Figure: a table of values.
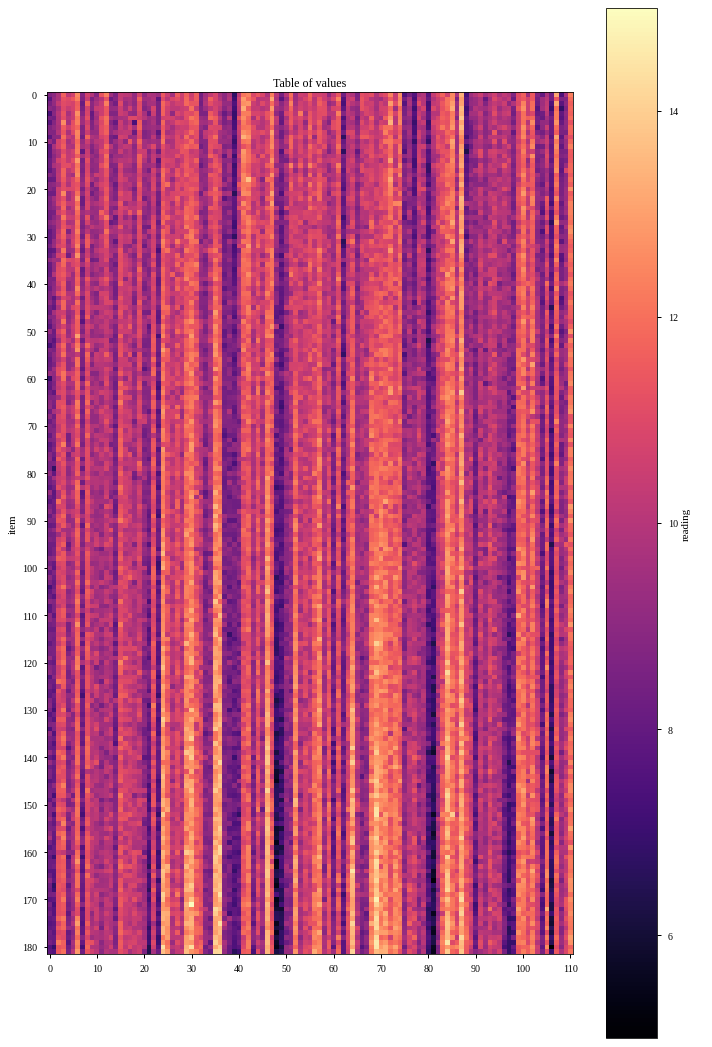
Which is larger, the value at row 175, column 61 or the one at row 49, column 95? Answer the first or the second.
the first
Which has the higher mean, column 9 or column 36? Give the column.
36
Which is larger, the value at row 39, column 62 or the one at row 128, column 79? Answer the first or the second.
the second
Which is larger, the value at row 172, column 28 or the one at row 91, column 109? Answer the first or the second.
the second
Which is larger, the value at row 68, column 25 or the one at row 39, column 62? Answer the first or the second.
the first
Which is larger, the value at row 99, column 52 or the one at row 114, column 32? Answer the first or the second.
the first
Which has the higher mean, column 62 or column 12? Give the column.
12
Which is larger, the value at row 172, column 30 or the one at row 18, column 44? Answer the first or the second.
the first
